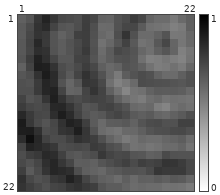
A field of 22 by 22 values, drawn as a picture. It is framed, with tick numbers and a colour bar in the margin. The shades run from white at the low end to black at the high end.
The field climbs toward the left. Concentric rings centre on the top right. No row or column stands out. On average the colour sits 70% of the way up the scale. The ninth with the lowest average is the top right.
